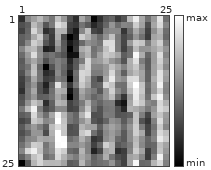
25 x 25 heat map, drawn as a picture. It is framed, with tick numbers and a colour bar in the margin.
Stripes: upright, repeating 6 times. Grain: streaks running down. Histogram: bell-shaped.
